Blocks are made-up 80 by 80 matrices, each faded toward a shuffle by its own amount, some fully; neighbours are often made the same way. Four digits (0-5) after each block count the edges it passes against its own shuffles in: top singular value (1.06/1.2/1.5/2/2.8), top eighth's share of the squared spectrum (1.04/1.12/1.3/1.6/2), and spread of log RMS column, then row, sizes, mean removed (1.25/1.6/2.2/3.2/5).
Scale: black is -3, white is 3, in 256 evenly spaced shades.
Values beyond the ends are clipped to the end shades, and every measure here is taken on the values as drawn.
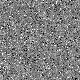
0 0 0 0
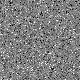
0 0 0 0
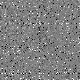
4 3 1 1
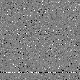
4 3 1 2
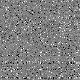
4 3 1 2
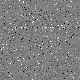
2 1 0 0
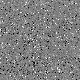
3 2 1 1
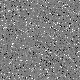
1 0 0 0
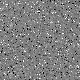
1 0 0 0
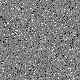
2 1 0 0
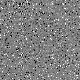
3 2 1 1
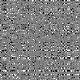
5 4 3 3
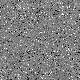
0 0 0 0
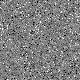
0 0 0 0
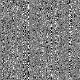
2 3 3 0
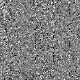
1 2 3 0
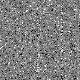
1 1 2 0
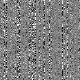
2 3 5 0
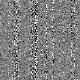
2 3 4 0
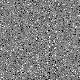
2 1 1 0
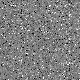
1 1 1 0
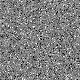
2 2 0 0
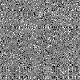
4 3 2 2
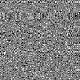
4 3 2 2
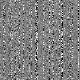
2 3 4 0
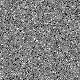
1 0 0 0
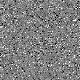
3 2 1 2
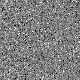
2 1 0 0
